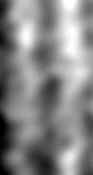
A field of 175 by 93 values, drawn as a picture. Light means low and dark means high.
Histogram: bell-shaped. Lone odd cells: none. Slope: up to the bottom left. Ninth with the lowest average: top right. Stripes: upright, repeating 2 times. Grain: smooth. Average level on the scale: 50%.
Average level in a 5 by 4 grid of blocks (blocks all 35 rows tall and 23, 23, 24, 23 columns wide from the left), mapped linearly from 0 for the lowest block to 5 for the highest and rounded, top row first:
3111 / 4210 / 4231 / 5333 / 5532
